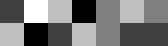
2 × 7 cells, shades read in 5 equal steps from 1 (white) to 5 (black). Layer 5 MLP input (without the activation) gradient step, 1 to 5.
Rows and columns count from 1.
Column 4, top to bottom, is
5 2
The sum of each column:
6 6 6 7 6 6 7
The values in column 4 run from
2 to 5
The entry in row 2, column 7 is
4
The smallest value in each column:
2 1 2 2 3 2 3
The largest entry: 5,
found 2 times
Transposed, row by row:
4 2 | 1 5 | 2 4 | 5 2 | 3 3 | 2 4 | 3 4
